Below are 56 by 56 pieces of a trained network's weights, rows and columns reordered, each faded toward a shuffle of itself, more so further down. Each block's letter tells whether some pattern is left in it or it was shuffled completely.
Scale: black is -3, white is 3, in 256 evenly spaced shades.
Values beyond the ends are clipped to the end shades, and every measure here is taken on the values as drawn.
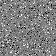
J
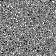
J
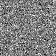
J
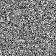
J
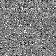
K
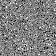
J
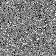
J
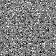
K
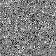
K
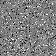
J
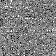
K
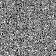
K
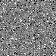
K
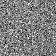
K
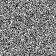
J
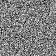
J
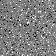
J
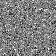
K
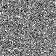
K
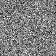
J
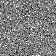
J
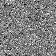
J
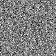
J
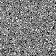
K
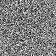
J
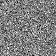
J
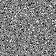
J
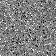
J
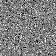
J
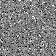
J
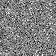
J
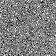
J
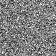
J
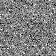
K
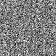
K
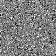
K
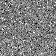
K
